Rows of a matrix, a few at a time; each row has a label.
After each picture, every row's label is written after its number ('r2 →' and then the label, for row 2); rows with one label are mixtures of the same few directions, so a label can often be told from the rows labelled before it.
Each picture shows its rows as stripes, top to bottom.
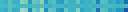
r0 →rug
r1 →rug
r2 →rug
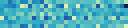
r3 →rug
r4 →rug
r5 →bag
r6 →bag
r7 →bag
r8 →rug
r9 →rug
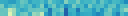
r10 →rug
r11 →bag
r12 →rug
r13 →rug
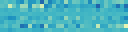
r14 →bag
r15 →rug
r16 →rug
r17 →rug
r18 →rug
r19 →bag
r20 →rug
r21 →rug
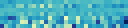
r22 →rug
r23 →bag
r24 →rug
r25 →bag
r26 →rug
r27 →rug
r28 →bag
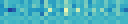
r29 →bag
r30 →bag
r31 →rug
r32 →bag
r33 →bag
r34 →bag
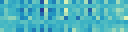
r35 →bag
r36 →rug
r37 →bag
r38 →bag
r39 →rug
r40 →rug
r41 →bag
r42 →bag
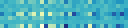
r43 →bag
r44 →bag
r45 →rug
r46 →bag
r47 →rug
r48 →bag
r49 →bag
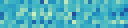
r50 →bag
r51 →rug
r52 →rug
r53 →bag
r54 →bag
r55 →bag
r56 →rug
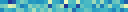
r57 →rug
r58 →rug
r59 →bag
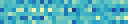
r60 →bag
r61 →bag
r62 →bag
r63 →rug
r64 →rug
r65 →bag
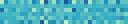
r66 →bag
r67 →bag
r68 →bag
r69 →rug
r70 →bag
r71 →bag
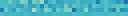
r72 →rug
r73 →bag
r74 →bag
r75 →bag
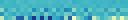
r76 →bag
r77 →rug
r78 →bag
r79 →bag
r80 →bag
